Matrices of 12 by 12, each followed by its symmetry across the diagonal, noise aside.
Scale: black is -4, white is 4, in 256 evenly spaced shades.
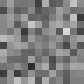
antisymmetric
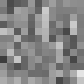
neither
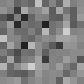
symmetric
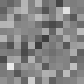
symmetric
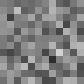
antisymmetric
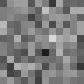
neither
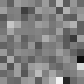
antisymmetric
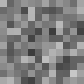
symmetric
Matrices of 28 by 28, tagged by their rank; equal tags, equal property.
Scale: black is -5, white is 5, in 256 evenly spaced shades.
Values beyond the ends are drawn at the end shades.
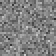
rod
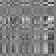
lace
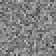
rod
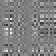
lace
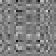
lace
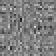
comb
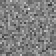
rod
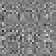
comb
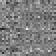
comb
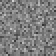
rod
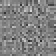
comb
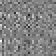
comb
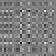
lace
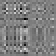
lace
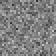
rod
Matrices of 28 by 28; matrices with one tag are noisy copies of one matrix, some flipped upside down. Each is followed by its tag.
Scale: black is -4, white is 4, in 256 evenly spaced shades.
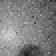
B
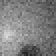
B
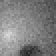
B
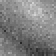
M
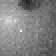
B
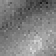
M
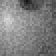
B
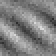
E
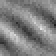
E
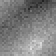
M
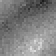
M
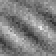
E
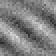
E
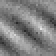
E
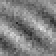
E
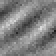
E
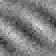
E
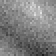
M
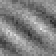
E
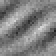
E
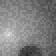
B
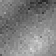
M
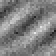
E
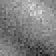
M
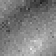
M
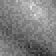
M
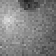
B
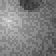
B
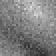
M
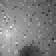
B
